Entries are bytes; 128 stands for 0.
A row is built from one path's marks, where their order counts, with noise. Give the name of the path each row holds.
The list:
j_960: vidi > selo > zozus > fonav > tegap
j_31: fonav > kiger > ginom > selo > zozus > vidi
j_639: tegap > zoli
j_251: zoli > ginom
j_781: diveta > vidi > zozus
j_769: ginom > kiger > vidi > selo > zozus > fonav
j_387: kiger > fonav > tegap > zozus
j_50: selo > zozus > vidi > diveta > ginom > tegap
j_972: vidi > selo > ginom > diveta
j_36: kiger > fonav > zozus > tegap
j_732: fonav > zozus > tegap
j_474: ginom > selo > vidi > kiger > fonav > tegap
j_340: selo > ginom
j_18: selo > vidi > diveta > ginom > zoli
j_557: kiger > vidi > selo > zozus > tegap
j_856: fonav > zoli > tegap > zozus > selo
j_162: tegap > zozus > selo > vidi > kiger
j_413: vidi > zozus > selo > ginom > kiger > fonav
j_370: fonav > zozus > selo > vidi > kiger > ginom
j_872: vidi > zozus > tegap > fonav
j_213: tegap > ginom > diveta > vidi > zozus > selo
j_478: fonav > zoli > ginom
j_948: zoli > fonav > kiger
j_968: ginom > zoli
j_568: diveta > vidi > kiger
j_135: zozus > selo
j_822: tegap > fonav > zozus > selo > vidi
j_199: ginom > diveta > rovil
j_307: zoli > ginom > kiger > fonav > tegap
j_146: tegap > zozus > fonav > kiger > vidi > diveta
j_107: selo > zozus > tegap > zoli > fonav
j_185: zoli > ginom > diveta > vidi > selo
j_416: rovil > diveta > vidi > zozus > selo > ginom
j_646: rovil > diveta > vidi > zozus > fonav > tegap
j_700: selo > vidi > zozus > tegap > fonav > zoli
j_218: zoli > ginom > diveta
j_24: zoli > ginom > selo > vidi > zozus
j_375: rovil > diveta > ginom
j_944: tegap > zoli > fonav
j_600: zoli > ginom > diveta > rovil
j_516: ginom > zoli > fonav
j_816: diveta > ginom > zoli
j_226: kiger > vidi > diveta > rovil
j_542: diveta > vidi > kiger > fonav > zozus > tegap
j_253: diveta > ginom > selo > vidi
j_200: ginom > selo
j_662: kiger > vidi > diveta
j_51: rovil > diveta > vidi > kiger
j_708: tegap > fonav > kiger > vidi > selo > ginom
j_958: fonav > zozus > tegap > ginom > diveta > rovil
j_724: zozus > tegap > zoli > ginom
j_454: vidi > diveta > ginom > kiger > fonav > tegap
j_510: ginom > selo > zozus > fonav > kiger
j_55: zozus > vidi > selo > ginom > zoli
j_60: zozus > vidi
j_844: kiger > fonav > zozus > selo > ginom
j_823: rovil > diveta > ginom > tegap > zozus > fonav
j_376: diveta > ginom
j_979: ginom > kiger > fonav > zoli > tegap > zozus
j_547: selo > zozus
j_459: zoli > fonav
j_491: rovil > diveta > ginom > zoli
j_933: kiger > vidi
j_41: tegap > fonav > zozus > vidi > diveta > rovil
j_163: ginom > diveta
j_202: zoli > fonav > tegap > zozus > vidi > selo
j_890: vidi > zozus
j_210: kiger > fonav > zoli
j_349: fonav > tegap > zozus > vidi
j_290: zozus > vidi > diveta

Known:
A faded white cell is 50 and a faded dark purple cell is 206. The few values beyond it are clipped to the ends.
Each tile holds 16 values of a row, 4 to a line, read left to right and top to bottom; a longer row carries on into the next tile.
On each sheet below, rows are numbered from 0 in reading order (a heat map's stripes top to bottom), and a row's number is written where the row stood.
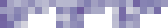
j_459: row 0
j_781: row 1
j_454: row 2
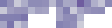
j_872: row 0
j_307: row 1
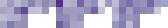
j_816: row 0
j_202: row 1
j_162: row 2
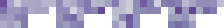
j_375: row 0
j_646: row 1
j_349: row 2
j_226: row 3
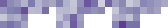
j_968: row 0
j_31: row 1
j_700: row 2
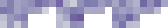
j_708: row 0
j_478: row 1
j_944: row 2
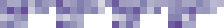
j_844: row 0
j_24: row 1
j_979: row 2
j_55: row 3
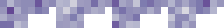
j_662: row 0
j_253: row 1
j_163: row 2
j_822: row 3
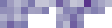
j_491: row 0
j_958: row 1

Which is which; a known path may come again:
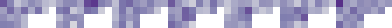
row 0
j_600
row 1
j_146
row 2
j_162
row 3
j_516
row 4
j_568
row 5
j_724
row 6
j_200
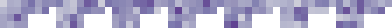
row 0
j_542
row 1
j_31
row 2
j_213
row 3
j_662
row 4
j_55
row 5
j_376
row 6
j_387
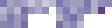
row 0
j_51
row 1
j_474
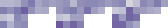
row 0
j_781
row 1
j_547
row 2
j_107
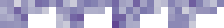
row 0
j_340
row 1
j_478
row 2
j_135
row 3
j_307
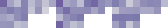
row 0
j_251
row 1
j_163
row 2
j_872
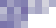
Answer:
j_948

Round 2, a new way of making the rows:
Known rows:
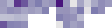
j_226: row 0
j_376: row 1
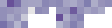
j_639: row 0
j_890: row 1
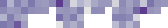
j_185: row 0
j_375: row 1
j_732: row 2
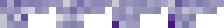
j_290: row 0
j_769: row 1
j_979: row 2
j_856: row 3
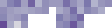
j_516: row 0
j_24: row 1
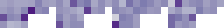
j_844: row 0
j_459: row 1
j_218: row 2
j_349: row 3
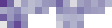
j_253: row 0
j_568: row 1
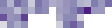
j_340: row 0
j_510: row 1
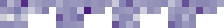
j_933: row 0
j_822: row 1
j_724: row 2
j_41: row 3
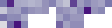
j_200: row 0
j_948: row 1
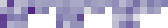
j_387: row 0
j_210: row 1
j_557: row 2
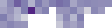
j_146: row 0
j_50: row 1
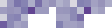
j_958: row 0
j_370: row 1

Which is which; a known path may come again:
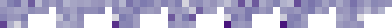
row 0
j_516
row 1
j_454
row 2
j_218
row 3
j_162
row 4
j_251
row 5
j_600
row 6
j_107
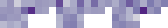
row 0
j_542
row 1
j_163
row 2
j_146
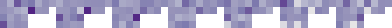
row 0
j_459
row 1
j_822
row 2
j_135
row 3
j_708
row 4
j_781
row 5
j_816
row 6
j_968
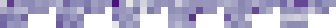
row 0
j_349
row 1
j_202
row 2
j_376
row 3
j_413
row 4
j_872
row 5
j_662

